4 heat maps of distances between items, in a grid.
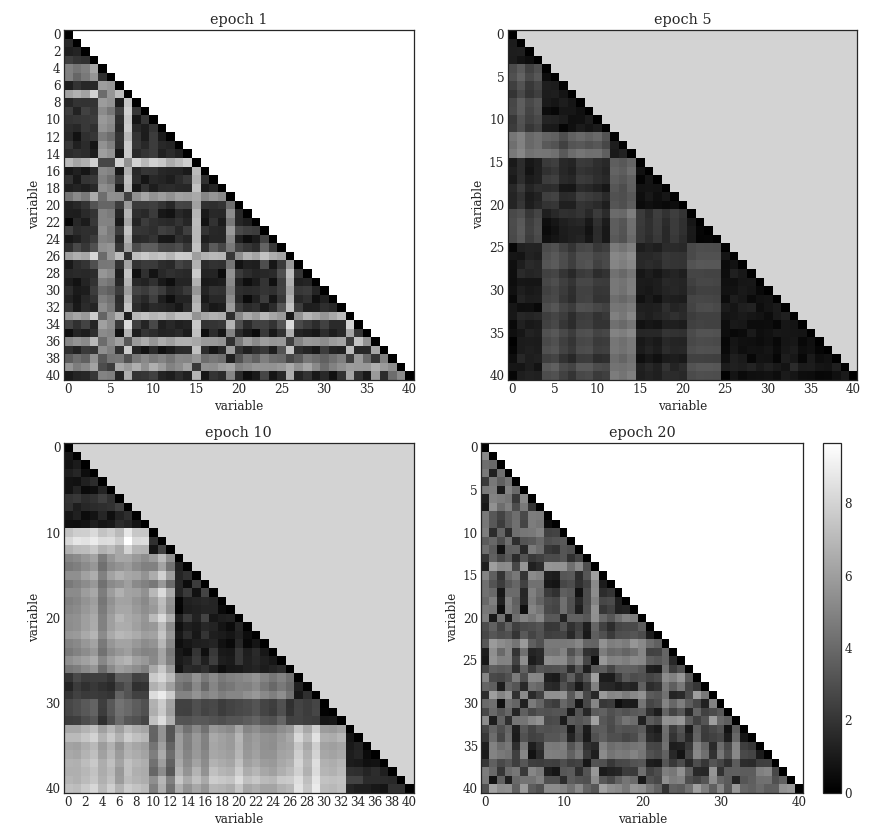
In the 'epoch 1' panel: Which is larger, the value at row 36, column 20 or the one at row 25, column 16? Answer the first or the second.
the first
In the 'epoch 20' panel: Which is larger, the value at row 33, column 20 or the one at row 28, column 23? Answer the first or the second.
the second
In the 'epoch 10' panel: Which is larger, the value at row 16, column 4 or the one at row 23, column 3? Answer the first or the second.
the second
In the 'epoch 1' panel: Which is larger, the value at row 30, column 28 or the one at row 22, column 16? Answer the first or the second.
the first
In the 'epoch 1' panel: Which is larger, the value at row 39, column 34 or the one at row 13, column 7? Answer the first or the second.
the second
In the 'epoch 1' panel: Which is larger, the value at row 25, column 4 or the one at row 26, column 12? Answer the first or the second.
the second
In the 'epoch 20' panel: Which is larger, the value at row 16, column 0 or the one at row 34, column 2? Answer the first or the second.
the first
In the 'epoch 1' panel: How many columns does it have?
41
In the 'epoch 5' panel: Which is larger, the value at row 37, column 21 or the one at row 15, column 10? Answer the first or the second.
the first
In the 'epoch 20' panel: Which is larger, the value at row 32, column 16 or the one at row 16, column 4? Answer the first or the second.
the second
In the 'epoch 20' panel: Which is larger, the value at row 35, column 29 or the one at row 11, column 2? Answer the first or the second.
the second
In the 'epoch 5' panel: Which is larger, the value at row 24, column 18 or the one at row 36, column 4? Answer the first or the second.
the second
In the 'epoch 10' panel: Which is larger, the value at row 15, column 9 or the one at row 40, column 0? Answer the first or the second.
the second
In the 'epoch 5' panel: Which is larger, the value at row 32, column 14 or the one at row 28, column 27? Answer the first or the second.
the first
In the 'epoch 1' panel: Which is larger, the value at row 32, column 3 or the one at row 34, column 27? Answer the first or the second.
the second
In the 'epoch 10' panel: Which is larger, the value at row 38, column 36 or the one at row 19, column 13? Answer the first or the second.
the first
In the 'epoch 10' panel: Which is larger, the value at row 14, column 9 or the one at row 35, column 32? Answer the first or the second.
the second
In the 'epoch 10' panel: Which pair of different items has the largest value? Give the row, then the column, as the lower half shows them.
11, 7
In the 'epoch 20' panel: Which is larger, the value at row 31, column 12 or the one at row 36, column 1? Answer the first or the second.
the second
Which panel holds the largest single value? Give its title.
epoch 10
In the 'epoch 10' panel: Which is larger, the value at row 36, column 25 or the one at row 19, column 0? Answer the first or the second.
the first
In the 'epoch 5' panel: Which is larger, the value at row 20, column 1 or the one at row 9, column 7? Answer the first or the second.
the first
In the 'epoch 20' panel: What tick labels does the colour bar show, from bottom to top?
0, 2, 4, 6, 8
